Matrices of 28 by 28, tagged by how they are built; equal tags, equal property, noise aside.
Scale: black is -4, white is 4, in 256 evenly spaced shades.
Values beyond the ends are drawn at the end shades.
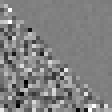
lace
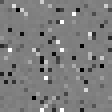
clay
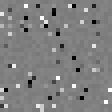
clay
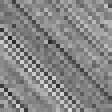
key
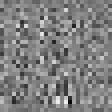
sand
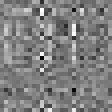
sand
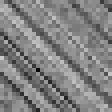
key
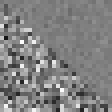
lace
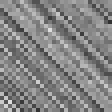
key
